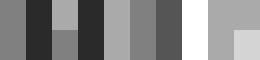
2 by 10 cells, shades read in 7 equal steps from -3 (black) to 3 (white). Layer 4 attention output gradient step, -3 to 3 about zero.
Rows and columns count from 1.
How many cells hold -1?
2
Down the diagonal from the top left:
0 -2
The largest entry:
3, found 2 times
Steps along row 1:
down up down up down down up down same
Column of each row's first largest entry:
8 8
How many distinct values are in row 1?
5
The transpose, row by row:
0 0 / -2 -2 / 1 0 / -2 -2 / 1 1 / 0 0 / -1 -1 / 3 3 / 1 1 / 1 2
